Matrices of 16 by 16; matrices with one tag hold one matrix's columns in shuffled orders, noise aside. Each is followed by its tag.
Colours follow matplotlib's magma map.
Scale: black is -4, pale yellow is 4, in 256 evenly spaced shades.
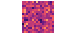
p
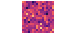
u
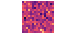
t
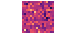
t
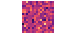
p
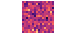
t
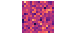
p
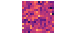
u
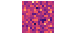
p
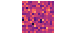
p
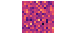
p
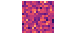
p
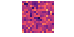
t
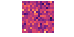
t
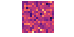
t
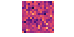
u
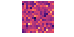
t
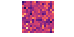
u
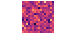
p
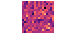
u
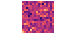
t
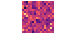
u
